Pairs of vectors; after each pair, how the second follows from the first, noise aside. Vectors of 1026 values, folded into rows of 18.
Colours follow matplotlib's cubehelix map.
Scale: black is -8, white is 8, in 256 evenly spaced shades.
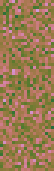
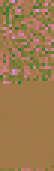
partly zeroed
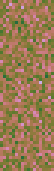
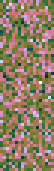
scaled up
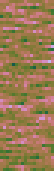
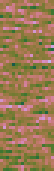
copied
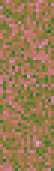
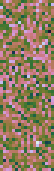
scaled up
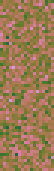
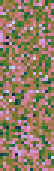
scaled up
